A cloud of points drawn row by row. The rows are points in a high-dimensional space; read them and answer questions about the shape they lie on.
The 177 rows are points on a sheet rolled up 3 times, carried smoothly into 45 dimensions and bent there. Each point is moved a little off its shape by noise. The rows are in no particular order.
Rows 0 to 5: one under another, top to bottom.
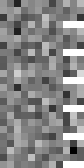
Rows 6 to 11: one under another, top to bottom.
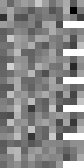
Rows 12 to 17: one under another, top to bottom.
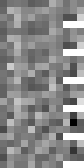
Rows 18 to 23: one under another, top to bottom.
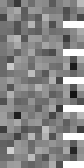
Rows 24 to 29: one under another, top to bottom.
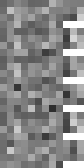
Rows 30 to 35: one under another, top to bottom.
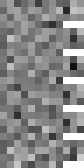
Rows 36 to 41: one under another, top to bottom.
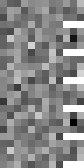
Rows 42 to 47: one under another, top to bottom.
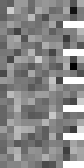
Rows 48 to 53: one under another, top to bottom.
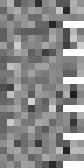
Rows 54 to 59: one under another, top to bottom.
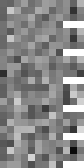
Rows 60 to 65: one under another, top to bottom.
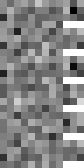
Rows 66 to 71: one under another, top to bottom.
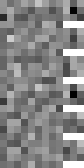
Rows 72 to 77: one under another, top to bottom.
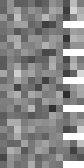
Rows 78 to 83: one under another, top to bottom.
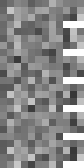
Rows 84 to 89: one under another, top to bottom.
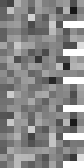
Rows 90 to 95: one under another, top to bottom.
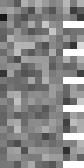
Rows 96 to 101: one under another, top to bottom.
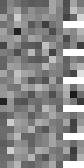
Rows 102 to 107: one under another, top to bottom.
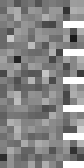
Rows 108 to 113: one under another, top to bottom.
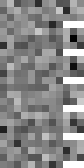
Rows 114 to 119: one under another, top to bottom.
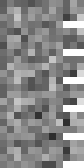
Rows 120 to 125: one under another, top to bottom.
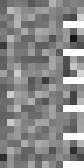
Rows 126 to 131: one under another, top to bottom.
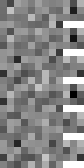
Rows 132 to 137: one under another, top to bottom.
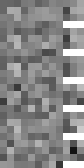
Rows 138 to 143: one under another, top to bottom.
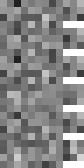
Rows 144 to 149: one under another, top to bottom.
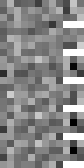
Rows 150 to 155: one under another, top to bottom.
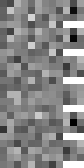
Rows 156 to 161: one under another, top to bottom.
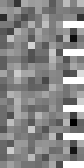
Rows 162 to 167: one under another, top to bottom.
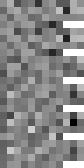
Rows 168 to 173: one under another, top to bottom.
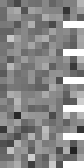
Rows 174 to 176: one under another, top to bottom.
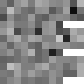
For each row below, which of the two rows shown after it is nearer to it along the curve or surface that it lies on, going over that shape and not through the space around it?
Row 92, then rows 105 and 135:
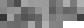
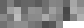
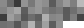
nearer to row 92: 135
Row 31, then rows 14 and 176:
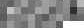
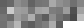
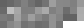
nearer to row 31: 176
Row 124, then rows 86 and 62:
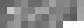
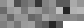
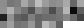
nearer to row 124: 62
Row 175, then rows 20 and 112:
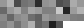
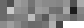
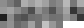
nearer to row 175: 112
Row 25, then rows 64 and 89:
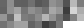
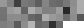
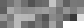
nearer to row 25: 89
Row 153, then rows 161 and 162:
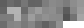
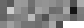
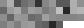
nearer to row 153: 161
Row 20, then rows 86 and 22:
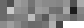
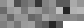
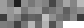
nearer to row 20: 22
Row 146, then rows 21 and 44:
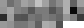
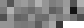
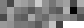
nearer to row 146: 44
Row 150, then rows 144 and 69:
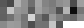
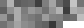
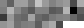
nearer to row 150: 69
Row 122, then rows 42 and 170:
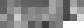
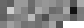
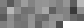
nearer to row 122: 42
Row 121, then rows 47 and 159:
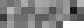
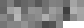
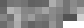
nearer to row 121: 159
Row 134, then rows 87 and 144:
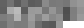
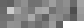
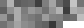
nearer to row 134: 87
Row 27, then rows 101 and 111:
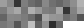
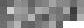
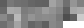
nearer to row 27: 111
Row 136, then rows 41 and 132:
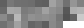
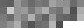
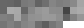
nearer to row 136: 41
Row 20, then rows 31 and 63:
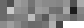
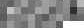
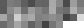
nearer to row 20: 31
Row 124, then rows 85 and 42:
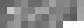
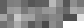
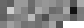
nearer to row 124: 42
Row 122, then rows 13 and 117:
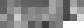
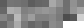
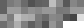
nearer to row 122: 117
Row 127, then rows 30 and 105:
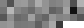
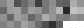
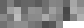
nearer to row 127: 105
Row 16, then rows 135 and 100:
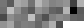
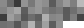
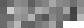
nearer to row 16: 100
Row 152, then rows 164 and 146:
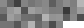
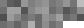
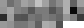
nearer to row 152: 164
